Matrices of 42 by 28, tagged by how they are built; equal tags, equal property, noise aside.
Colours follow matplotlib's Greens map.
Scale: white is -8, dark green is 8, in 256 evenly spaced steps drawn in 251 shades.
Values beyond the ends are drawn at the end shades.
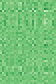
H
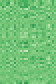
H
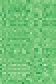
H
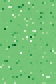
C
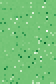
C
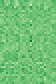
H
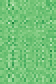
H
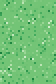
C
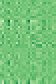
H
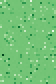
C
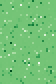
C
